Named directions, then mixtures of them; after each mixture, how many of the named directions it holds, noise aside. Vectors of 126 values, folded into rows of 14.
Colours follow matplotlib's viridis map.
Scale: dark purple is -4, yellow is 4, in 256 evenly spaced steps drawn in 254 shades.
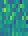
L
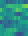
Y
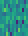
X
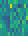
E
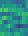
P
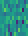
one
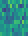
three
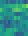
one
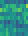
three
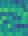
one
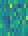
one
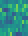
three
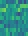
three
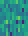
two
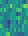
three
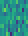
one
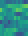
one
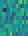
two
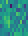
two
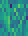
one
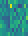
one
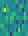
two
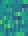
three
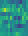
two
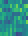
two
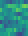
one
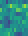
two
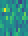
three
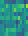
three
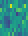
two
